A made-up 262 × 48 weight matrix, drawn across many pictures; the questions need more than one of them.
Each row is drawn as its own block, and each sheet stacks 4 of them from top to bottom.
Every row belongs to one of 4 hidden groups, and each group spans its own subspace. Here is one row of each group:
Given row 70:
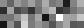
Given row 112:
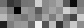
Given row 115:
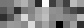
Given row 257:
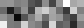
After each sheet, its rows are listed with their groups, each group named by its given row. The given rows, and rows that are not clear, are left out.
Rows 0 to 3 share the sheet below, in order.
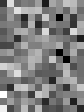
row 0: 70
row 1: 115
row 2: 257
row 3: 257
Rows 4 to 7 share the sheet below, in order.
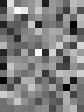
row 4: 70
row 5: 112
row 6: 70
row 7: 257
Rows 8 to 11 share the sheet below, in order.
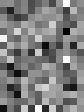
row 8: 257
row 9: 257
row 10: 257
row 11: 112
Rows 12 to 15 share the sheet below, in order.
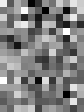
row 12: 112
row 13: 257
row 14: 112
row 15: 112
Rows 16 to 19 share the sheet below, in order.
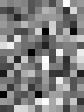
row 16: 257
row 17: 115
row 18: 112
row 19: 257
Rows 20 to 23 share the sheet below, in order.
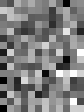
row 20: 257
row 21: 257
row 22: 70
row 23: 257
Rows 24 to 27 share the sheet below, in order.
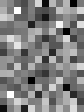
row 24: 115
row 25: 257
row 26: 115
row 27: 257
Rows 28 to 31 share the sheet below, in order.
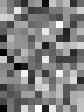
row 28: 115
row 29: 70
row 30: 70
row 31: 112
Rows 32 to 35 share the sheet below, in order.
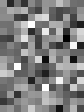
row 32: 115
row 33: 112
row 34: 115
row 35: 115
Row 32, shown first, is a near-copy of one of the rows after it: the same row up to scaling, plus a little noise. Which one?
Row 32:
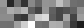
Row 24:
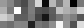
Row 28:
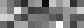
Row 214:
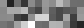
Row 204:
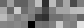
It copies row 214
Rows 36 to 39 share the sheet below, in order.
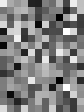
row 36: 112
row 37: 112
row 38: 115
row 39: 257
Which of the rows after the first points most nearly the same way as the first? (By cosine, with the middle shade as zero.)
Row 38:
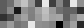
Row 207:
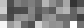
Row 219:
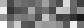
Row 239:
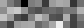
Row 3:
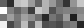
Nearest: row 3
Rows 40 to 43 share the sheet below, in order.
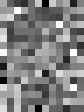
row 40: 115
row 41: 70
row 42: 70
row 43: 112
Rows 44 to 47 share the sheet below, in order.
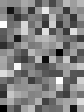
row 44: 257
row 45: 115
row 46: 115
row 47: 70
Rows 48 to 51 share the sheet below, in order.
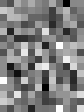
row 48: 257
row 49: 70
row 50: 257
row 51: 115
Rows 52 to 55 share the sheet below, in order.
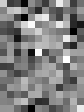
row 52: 115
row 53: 112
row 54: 257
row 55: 115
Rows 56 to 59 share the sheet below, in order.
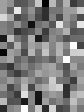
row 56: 115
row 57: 257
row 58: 257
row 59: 112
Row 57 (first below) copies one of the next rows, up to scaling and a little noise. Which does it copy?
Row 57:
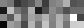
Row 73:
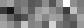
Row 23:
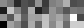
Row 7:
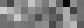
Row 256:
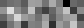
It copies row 23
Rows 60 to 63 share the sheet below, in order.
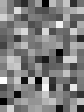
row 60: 115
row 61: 115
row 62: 112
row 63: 115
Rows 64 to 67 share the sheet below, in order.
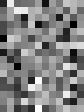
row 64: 70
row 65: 70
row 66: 112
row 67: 112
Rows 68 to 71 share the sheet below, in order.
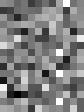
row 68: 257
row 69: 115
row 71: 70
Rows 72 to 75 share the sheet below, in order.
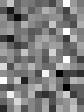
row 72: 257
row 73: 257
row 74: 70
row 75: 257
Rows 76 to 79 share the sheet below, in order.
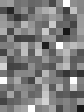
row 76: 257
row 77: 70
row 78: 70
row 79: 115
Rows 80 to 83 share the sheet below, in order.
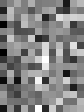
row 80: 70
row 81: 257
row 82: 112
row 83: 112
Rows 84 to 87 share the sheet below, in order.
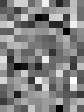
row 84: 115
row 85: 257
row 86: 70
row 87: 115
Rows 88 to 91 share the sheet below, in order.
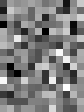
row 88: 70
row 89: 115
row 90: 257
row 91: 257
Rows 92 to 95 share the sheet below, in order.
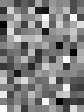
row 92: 257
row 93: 70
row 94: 257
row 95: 70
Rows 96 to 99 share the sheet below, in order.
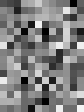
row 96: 112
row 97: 112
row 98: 112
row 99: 115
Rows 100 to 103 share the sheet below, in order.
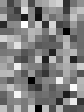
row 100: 112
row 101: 257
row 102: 115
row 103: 112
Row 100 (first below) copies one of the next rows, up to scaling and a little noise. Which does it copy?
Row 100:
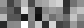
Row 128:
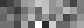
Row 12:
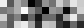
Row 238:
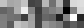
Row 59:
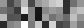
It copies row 59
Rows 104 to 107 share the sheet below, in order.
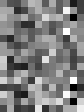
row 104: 112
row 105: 257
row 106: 70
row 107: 112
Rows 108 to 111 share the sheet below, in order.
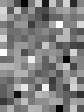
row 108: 115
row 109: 70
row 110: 257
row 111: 115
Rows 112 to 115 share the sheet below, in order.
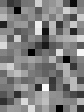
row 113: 115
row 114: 257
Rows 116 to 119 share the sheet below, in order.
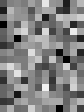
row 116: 70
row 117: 115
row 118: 257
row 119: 115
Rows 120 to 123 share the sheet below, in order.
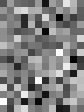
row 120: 70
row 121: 115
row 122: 112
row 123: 112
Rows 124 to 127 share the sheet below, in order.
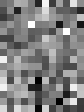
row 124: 115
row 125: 257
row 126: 112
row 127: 112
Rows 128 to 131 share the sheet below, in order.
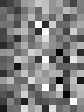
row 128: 112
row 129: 115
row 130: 115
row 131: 112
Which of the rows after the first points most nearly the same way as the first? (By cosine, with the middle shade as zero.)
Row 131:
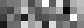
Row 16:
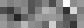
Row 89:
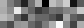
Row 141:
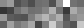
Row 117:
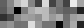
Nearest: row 16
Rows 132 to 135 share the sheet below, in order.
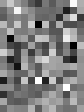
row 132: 112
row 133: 257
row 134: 112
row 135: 257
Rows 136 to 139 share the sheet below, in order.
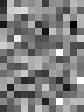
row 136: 70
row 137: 115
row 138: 115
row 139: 70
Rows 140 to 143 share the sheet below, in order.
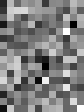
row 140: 70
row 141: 257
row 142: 112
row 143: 257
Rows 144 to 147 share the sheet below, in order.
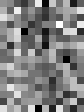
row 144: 115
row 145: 112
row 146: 257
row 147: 112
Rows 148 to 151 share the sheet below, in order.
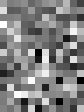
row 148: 70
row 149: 112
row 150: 115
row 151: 70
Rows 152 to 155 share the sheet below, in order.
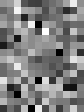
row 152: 112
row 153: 115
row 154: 112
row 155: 112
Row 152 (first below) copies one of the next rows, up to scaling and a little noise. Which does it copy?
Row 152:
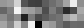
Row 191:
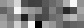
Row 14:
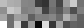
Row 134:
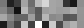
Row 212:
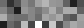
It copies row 191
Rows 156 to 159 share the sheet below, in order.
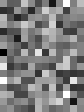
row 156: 257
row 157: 112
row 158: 70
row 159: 112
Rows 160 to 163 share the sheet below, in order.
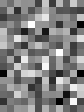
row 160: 115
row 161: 115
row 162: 112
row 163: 112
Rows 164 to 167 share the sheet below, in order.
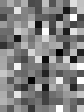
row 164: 112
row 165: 115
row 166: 115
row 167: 115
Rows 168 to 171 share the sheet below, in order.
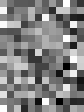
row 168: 70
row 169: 112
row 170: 112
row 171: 70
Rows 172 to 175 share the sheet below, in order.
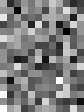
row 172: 112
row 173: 257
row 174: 115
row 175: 70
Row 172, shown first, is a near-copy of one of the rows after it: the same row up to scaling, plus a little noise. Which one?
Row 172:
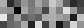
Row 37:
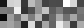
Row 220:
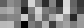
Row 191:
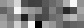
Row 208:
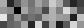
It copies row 208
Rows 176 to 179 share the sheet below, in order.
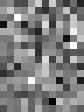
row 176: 257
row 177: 112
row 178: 115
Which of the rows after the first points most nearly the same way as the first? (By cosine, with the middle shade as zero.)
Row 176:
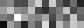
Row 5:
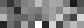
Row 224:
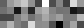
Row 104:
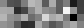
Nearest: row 104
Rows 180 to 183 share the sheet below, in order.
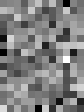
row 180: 257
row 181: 70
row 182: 257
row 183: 112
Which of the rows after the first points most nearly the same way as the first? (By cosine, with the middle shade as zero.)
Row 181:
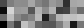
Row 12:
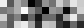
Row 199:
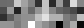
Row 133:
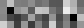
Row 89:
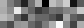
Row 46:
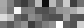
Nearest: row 199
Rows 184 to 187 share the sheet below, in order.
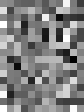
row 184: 70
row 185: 112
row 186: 112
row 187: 70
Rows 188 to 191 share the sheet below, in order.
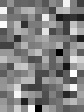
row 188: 70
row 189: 115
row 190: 112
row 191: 112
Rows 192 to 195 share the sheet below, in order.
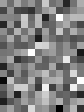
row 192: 70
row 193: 115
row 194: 257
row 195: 115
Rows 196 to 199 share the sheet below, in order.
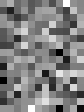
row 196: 257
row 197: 115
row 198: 70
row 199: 115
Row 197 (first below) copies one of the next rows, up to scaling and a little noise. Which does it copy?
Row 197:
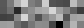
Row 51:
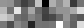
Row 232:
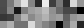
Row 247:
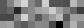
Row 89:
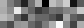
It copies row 247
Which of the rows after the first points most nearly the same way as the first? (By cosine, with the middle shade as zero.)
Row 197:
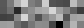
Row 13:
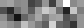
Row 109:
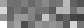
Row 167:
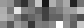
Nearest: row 13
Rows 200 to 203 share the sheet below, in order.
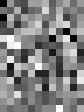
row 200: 112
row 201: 257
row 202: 257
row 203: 115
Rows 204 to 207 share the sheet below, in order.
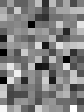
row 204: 115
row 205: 70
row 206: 257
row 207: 70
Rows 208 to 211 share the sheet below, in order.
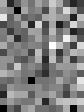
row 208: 112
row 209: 112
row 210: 115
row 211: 70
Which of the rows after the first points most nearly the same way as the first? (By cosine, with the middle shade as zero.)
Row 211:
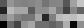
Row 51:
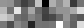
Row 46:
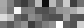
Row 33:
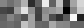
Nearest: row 33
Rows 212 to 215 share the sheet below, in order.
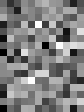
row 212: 112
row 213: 70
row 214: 115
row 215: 70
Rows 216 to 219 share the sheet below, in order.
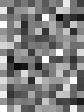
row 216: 70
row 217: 115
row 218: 70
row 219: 70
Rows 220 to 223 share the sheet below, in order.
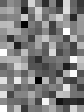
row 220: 112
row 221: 257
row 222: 112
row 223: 70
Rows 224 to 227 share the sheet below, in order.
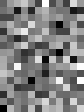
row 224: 115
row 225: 115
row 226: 115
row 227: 257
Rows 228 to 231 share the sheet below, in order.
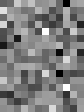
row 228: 257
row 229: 115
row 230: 70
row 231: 257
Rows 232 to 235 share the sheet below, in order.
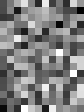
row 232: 115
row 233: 115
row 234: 112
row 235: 112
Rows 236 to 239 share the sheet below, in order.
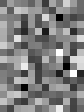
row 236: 70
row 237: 115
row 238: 112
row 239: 115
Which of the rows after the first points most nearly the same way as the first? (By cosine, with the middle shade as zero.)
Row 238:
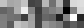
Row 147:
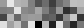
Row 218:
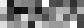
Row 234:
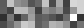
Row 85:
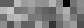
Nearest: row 234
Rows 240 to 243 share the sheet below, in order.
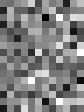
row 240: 70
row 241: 112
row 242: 115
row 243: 70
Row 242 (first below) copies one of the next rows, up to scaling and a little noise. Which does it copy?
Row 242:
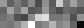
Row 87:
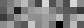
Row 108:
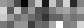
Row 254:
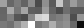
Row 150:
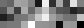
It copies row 254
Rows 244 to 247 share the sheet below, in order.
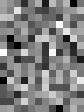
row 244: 115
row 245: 257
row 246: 257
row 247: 115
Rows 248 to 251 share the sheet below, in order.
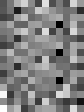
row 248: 115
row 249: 115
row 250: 115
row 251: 70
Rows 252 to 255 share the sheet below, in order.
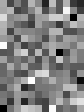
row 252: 112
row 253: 112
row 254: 115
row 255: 112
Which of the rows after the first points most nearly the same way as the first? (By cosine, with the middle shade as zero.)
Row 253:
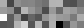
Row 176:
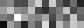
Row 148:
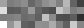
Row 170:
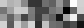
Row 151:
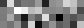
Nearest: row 148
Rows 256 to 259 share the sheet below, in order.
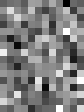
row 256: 257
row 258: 112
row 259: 115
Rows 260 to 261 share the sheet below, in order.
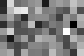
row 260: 70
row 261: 257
